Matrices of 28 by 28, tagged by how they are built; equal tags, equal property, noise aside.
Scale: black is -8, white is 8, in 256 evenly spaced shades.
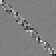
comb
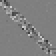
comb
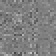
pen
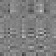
pen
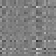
pen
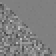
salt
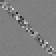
comb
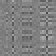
pen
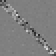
comb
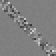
comb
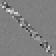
comb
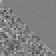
salt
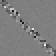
comb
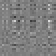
pen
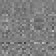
pen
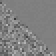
salt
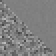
salt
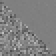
salt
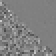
salt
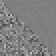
salt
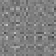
pen
